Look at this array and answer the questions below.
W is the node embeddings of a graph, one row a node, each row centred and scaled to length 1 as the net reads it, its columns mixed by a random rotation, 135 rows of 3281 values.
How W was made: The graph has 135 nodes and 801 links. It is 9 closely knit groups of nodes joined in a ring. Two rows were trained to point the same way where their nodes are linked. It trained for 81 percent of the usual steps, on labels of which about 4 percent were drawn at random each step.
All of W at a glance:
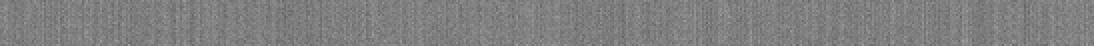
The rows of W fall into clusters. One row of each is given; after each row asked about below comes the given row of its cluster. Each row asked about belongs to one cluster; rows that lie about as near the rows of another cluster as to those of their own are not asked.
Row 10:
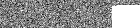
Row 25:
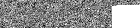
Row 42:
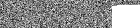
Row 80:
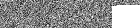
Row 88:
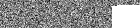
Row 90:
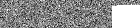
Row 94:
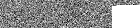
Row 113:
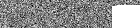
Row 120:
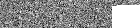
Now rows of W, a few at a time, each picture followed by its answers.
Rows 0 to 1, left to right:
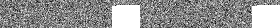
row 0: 10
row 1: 25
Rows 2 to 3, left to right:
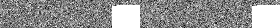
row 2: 90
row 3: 25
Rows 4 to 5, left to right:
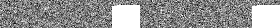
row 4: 113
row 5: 10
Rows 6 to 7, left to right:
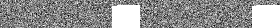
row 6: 42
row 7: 113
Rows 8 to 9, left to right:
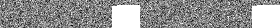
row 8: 88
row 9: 90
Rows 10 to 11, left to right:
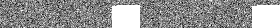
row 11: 120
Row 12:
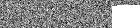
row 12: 42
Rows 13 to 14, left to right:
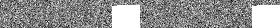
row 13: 25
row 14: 90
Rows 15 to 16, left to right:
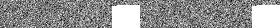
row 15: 80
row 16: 90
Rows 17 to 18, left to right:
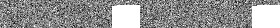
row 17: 113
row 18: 42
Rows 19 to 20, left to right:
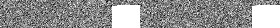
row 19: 80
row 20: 113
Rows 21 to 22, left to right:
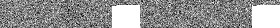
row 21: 94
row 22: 90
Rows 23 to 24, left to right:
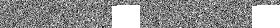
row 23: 80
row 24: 120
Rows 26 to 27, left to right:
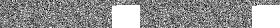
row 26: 10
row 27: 10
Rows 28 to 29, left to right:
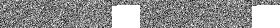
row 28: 80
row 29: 80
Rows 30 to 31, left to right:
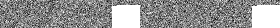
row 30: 80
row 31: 88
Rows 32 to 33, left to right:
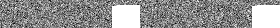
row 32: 113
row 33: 113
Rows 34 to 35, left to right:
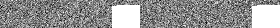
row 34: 80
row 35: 42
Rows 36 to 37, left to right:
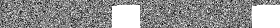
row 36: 88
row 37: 90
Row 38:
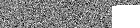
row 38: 94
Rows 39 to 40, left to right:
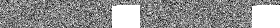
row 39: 90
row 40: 88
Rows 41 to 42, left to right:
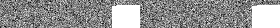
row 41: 10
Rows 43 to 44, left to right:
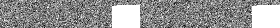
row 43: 25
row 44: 25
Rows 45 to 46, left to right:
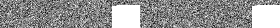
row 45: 80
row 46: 113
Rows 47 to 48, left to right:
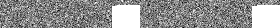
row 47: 113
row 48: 120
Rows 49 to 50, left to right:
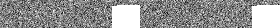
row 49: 120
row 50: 80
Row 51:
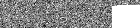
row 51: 25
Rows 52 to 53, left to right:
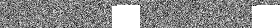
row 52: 120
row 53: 80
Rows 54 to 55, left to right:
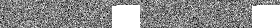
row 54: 94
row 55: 90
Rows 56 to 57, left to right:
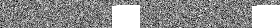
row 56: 113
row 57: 120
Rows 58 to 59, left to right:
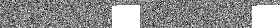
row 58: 10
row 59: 80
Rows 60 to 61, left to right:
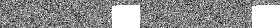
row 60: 10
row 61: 10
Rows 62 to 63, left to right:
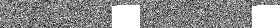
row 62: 25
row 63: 80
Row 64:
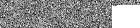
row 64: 90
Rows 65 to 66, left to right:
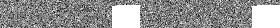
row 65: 113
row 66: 88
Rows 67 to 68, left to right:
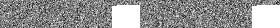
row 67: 80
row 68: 120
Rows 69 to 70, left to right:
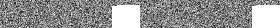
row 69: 88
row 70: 113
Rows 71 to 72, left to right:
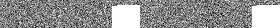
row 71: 120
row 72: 94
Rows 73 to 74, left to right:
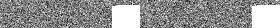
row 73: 94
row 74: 25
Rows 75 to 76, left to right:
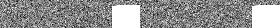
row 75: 113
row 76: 113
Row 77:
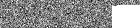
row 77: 90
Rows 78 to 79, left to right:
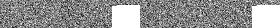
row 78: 94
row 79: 120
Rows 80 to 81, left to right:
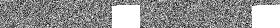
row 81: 25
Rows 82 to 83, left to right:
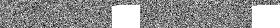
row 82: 25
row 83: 42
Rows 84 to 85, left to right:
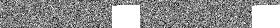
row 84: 90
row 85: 25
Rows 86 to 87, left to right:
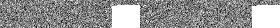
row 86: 42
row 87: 80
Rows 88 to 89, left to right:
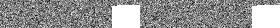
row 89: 42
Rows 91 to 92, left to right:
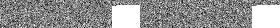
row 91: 10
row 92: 120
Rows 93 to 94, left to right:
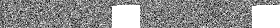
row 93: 88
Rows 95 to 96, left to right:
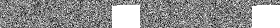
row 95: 90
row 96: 88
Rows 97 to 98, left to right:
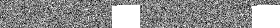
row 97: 90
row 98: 42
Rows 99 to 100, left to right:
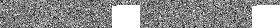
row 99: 90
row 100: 120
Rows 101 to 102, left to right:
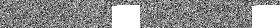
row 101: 80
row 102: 113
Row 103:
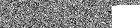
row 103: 25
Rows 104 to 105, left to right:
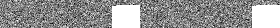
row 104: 94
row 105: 113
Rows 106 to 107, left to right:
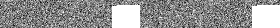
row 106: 80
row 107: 120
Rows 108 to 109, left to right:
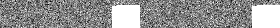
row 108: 10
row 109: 90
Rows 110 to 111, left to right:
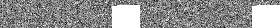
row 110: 42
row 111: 113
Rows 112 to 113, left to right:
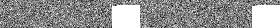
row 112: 90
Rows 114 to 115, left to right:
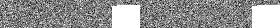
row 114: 88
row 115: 42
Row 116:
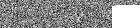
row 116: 113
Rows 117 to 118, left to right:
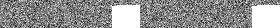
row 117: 25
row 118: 42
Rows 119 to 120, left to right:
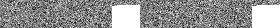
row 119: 25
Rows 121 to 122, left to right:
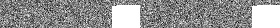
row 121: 10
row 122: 88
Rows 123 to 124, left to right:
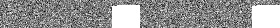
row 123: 88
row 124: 10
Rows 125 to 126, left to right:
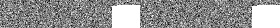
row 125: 88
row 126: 88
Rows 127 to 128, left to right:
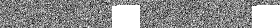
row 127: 10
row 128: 80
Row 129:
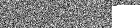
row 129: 80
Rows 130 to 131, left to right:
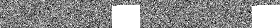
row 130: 90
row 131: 25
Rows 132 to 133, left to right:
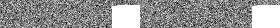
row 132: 42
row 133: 25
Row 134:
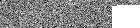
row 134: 120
